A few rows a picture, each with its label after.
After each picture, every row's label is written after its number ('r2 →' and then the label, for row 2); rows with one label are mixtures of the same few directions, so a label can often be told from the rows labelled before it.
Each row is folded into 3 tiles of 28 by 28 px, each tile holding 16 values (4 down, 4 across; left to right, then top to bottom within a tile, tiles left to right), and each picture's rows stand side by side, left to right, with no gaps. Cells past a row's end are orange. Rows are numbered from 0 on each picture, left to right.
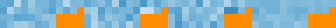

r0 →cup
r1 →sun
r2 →sun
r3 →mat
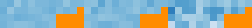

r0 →cup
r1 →cup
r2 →mat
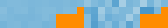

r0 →mat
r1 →sun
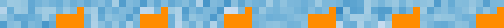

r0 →mat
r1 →sun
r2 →sun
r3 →cup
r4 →mat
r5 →cup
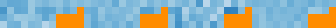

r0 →mat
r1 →sun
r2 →sun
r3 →sun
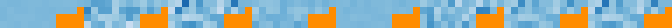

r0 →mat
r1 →mat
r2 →cup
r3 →mat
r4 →cup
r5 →sun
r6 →cup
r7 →cup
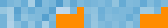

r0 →sun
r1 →sun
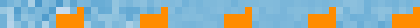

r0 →sun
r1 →mat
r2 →cup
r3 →mat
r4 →mat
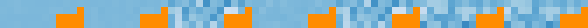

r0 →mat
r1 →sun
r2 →sun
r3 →cup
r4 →sun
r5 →mat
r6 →mat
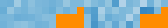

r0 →cup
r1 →sun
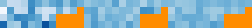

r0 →mat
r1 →sun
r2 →mat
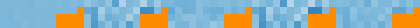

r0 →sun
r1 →sun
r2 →mat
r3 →sun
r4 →sun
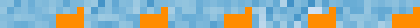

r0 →cup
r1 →cup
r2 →mat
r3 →sun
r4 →mat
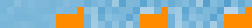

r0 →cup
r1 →sun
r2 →sun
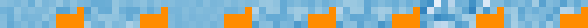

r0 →sun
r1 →mat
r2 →sun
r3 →mat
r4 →mat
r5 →cup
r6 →sun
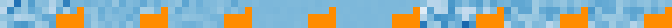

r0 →cup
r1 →sun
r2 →cup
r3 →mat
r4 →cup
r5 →mat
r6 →mat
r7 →mat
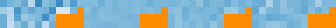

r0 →sun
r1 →cup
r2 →sun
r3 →cup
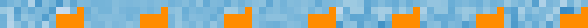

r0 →sun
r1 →mat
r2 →sun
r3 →cup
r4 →mat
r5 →mat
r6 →sun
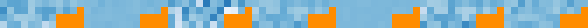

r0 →mat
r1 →cup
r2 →sun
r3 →mat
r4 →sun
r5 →mat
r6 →cup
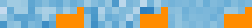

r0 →mat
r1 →sun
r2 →sun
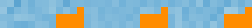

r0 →cup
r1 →sun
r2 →sun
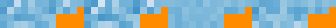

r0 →cup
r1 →cup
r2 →sun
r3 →mat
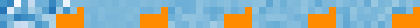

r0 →cup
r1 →sun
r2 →mat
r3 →cup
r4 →sun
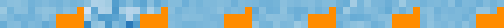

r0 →mat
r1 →mat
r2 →cup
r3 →mat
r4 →cup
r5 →sun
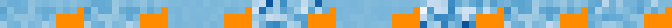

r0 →mat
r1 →mat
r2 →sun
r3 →cup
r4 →mat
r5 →mat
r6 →mat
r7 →cup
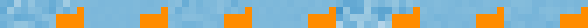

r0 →cup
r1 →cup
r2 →cup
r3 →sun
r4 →mat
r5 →mat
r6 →mat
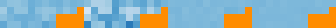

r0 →mat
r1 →mat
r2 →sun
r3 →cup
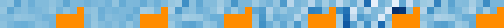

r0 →cup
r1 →sun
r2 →cup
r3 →sun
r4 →sun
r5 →cup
